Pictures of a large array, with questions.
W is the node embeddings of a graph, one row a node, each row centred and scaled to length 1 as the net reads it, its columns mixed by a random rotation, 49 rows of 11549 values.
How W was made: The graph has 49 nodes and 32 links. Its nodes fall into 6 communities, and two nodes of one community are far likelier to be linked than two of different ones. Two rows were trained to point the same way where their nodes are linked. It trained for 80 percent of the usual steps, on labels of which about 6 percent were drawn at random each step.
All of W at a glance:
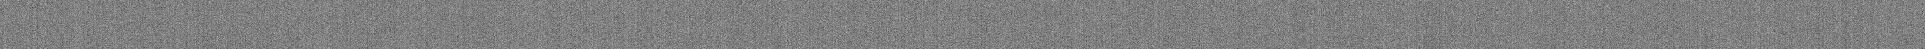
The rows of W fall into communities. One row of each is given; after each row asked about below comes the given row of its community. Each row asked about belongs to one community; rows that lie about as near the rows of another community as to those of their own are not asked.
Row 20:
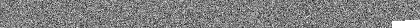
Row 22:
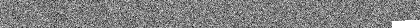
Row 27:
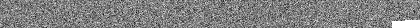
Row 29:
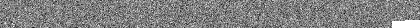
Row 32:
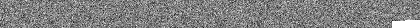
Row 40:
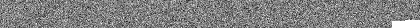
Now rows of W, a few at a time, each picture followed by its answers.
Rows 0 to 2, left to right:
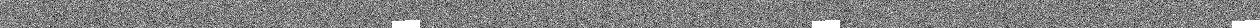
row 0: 22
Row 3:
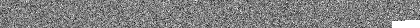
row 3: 27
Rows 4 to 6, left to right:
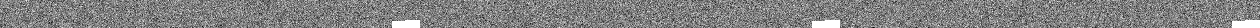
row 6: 29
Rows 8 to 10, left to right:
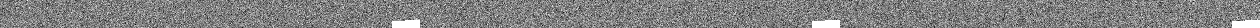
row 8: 20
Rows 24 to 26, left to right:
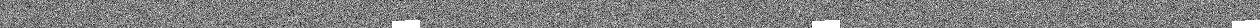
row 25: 27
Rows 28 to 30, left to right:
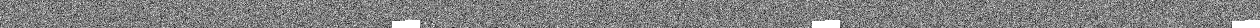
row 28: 32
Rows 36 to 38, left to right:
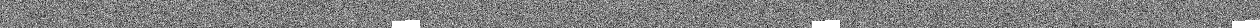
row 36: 40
